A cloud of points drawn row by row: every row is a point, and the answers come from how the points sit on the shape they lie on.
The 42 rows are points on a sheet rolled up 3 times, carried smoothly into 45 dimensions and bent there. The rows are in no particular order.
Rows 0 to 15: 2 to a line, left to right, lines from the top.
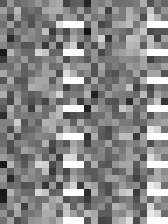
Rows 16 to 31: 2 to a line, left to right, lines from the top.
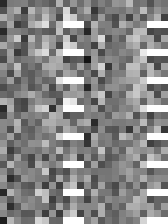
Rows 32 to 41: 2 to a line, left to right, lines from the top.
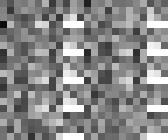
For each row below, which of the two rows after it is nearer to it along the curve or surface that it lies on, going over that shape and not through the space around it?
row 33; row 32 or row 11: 11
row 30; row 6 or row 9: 6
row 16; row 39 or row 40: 40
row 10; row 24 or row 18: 18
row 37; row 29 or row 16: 16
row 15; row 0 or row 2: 2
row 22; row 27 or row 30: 30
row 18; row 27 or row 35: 35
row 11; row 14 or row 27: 27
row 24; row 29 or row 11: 29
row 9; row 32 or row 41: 41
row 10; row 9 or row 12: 12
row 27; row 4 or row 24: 4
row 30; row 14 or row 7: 7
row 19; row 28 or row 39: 39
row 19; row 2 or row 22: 22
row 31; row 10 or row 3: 3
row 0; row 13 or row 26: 26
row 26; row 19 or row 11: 19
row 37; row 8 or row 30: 30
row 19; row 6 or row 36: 6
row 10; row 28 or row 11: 28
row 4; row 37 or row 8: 8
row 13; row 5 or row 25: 25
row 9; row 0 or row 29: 0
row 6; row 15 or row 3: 3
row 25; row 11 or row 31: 31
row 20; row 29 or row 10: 29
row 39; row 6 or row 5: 6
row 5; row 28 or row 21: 21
